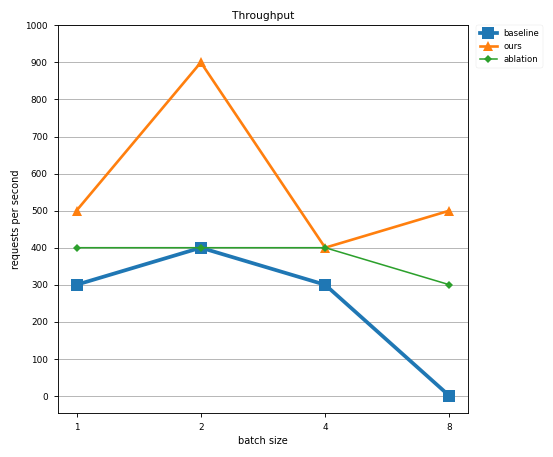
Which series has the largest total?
ours
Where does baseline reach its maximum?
2
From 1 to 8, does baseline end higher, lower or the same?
lower
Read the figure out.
Title: Throughput
x-axis: batch size, ticks 1 2 4 8
y-axis: requests per second, ticks 0 100 200 300 400 500 600 700 800 900 1000
Legend: baseline, ours, ablation
Values:
baseline: 300 400 300 0
ours: 500 900 400 500
ablation: 400 400 400 300
